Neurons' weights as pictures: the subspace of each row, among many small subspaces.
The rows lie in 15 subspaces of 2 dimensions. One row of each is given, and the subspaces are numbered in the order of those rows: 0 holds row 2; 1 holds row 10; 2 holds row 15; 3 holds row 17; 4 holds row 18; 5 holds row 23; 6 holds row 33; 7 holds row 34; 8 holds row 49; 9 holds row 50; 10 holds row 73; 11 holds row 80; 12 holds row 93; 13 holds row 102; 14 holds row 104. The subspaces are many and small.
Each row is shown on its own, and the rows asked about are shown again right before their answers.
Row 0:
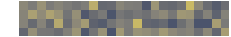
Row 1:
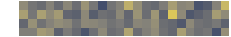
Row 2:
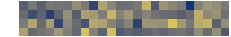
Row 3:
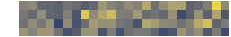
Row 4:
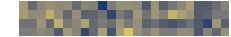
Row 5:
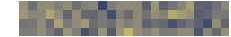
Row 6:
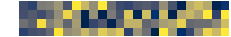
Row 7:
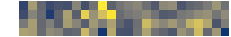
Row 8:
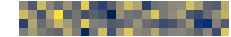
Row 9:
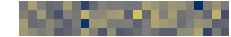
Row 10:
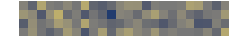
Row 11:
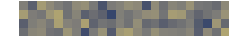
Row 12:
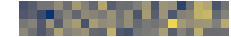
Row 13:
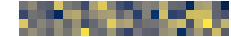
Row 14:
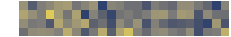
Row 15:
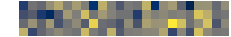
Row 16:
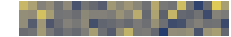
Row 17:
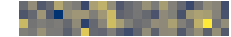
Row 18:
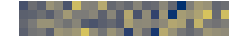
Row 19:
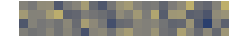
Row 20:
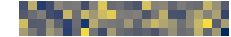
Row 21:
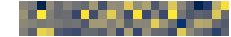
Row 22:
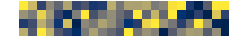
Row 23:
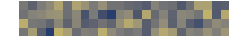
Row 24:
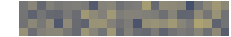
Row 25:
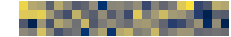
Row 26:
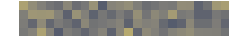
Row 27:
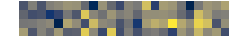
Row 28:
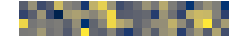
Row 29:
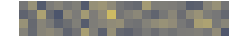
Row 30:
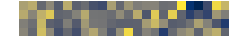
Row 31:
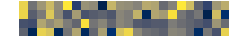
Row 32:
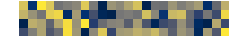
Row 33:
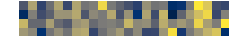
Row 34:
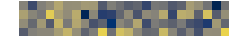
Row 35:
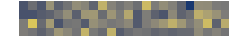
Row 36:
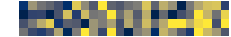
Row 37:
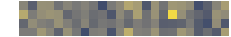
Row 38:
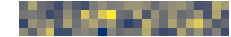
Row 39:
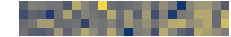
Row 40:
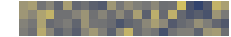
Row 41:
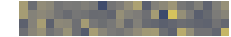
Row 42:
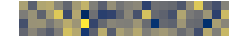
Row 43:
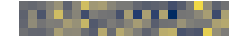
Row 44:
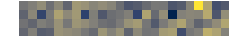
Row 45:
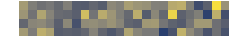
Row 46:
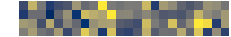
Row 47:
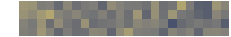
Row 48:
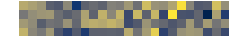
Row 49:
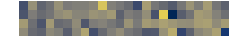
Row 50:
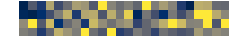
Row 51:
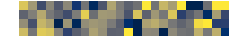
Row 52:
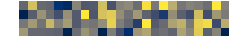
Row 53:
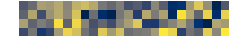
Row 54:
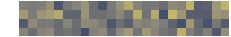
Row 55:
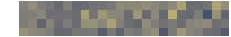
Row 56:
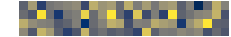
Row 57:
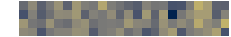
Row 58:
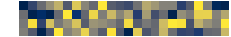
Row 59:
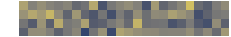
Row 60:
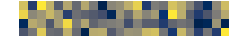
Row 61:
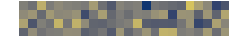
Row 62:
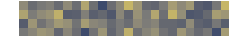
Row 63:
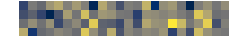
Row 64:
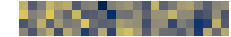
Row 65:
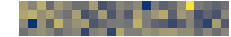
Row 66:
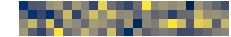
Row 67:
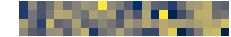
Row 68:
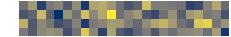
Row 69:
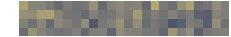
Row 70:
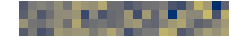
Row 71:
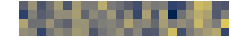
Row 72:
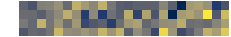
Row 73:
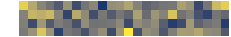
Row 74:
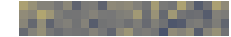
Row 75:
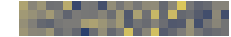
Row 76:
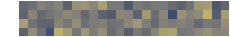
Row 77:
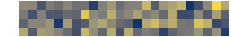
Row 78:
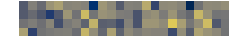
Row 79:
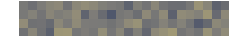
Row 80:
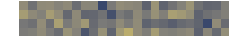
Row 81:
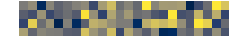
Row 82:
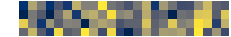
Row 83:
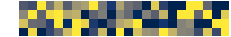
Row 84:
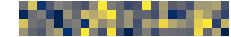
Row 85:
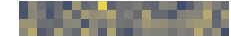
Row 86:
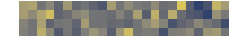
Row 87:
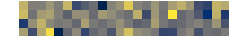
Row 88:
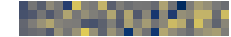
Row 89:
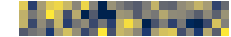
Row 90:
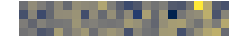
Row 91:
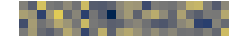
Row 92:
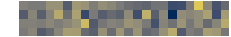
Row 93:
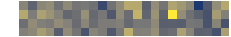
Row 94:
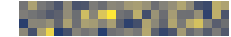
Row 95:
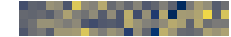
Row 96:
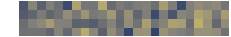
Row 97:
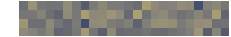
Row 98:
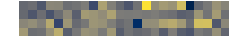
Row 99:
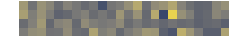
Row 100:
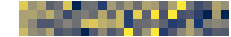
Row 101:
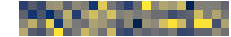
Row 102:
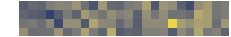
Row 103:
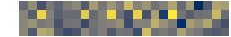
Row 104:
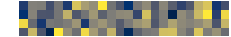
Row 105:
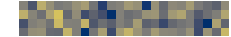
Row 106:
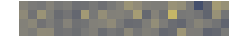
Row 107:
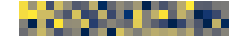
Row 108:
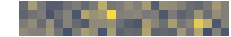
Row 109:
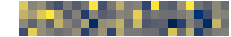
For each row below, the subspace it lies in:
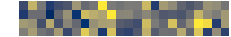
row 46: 14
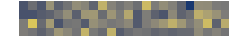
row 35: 9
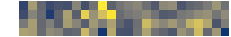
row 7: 5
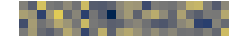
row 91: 1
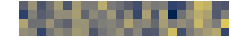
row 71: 6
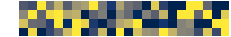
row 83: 0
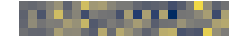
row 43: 8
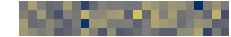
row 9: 8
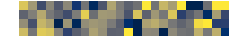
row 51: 10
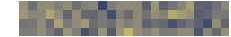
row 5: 11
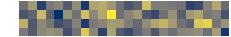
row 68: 1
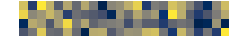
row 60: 6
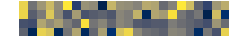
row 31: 5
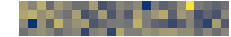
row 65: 9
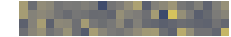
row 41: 8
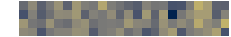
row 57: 6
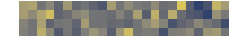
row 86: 13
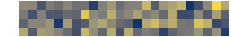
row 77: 0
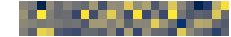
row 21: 1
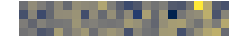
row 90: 12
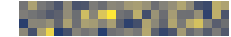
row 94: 5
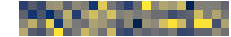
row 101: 10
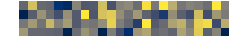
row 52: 4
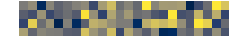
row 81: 9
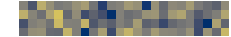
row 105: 12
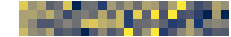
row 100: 4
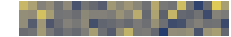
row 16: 2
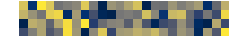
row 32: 6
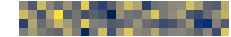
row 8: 1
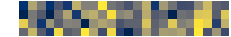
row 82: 14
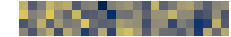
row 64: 14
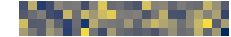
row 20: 6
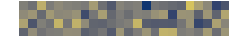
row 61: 9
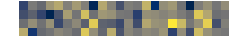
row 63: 2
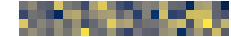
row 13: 3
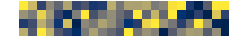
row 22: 0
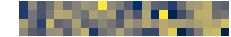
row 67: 8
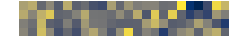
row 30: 13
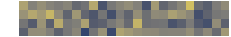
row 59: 0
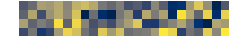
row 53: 11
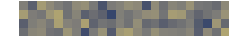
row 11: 12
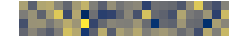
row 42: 6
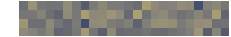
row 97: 8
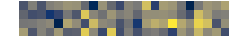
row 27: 13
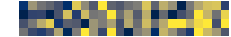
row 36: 7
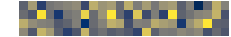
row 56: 3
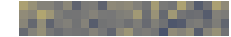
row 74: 2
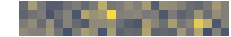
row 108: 14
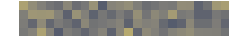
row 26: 10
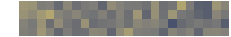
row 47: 13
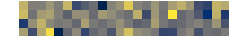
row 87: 14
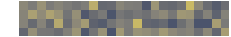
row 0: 0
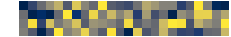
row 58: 10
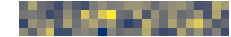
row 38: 5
